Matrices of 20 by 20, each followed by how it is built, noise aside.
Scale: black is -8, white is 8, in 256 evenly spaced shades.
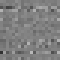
uneven rows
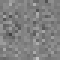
uneven columns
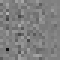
uneven columns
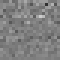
uneven rows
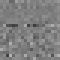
uneven rows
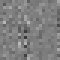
uneven columns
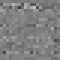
uneven rows
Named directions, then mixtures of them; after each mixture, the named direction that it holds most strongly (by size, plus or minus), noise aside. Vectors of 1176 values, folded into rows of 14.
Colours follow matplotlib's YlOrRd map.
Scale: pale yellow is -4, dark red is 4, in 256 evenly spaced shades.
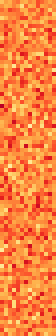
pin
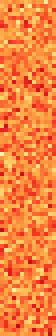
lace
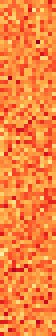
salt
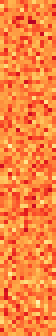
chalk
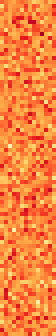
chalk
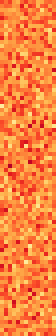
pin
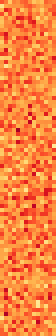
chalk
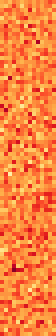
salt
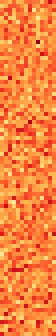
salt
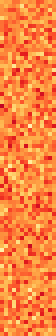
pin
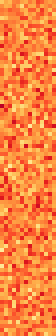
pin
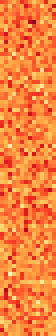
chalk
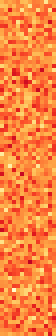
lace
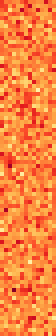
lace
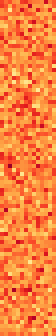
lace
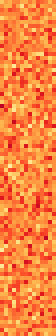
pin
